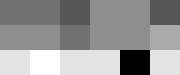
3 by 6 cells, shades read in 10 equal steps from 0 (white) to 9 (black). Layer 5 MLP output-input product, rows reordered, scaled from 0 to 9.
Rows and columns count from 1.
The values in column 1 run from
1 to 5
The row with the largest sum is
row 1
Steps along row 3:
down up same up down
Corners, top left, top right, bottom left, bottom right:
5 6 1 1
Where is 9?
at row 3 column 5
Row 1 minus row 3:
4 5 5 3 -5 5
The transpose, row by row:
5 4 1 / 5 4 0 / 6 5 1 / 4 4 1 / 4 4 9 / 6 3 1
